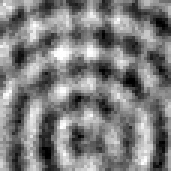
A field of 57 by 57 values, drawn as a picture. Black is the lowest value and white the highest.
Stripes: upright, repeating 6 times. Average level on the scale: 50%. Rings: centred on the bottom middle. Slope: none.
